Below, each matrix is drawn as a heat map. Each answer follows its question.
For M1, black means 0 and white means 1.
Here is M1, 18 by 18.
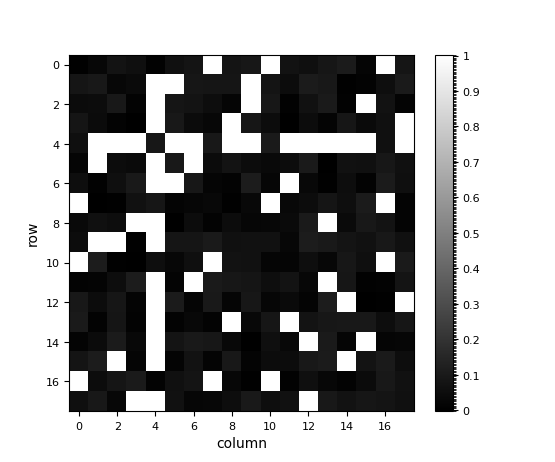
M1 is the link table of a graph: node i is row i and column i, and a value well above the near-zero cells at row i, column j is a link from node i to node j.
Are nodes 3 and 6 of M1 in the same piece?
yes
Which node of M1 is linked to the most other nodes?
node 4
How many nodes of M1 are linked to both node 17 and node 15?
1
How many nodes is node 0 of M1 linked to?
3
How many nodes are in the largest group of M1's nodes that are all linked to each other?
4
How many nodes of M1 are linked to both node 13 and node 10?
0
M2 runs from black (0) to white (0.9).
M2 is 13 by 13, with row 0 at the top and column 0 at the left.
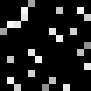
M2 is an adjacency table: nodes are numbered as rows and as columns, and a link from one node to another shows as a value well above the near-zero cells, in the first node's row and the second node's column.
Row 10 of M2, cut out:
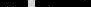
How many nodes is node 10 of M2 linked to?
1
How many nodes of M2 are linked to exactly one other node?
5
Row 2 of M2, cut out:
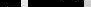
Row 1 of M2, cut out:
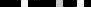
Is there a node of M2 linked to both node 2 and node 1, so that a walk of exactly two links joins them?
yes
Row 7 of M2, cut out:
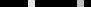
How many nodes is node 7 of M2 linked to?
2
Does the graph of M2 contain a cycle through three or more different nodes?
no
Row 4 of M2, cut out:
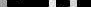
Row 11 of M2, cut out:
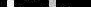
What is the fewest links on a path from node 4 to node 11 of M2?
2
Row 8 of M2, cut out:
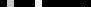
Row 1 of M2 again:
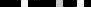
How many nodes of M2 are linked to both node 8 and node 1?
0
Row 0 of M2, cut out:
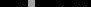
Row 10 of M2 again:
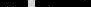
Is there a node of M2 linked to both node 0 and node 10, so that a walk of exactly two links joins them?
yes
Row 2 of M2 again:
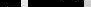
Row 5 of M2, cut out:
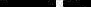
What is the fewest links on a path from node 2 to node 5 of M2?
4
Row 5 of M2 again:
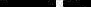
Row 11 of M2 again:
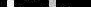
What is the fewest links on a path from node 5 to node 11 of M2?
3
